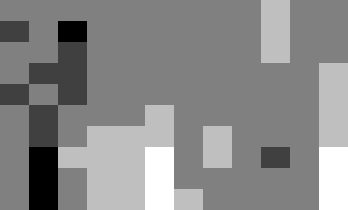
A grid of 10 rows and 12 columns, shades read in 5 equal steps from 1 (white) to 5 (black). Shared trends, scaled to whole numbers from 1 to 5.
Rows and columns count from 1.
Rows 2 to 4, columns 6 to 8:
3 3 3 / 3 3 3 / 3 3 3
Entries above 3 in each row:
0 2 1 2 2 1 1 2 1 1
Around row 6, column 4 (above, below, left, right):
3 2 3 3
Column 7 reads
3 3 3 3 3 3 3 3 3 2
